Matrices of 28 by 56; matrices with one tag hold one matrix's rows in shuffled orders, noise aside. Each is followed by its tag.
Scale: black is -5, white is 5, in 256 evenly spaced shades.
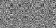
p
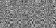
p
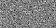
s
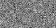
s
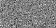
s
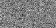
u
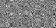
p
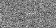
u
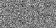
u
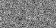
u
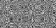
p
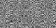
p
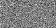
s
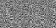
p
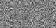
p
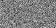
s
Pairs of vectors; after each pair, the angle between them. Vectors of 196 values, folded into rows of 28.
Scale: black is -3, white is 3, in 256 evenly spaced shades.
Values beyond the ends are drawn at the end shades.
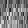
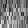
nearly parallel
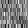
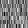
nearly opposite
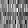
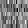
nearly opposite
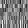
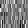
partly opposed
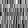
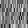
orthogonal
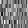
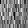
partly opposed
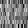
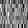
nearly parallel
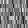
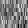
partly aligned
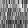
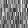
partly aligned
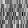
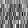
nearly parallel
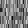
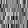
partly aligned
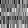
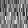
orthogonal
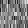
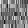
nearly opposite
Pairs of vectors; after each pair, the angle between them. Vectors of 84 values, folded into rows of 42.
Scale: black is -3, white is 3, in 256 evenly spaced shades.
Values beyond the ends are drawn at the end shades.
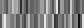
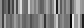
partly opposed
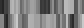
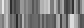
nearly opposite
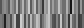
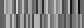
partly aligned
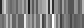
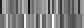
nearly parallel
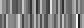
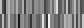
orthogonal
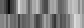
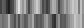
nearly parallel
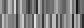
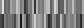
orthogonal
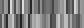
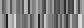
orthogonal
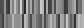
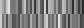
partly opposed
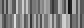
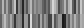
nearly opposite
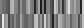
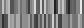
nearly opposite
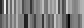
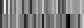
nearly parallel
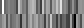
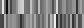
partly aligned
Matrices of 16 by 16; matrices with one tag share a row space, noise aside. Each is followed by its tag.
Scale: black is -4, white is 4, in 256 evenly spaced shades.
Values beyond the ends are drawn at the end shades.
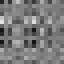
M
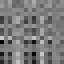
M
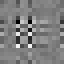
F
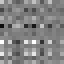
M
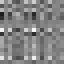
M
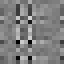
F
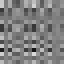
M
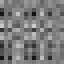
M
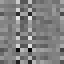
F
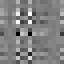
F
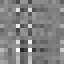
F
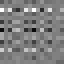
M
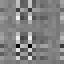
F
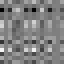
M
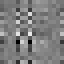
F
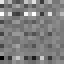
M
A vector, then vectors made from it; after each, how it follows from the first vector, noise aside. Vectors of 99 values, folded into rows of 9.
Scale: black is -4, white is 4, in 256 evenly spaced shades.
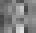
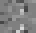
partly zeroed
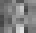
copied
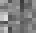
wrapped around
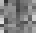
wrapped around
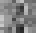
negated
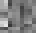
wrapped around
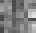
wrapped around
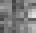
wrapped around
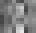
copied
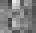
reversed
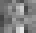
copied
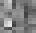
wrapped around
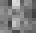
reversed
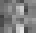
copied
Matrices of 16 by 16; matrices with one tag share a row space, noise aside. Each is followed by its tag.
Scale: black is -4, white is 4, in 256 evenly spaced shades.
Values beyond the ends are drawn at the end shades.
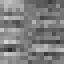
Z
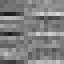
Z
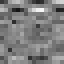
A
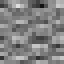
A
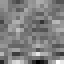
A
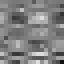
A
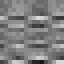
A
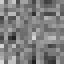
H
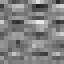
A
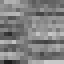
Z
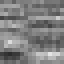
Z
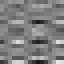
A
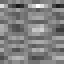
A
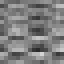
A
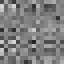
H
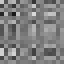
H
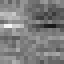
Z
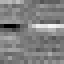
Z
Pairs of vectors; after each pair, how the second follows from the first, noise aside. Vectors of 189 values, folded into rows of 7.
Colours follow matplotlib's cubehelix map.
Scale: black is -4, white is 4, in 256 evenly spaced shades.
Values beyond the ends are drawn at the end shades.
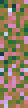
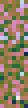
reversed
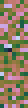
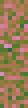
shrunk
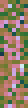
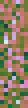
reversed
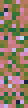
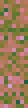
shrunk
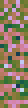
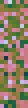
wrapped around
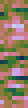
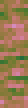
shrunk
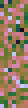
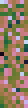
wrapped around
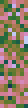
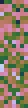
reversed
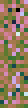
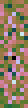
wrapped around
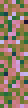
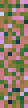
wrapped around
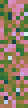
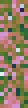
reversed
